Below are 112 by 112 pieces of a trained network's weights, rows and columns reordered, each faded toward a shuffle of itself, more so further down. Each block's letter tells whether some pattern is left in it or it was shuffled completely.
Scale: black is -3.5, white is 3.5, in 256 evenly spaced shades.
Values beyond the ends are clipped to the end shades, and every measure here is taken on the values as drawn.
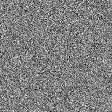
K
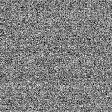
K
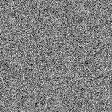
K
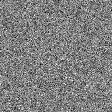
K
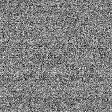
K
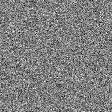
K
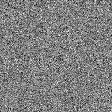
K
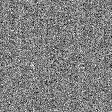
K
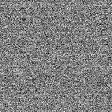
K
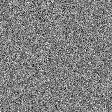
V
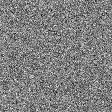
V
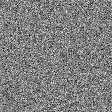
V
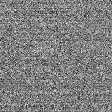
K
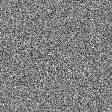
V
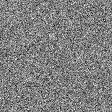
V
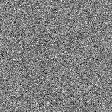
K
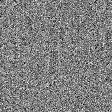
K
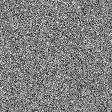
V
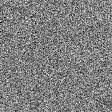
K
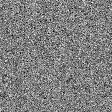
K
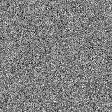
K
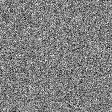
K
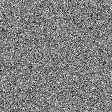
V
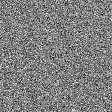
V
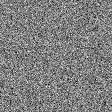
V
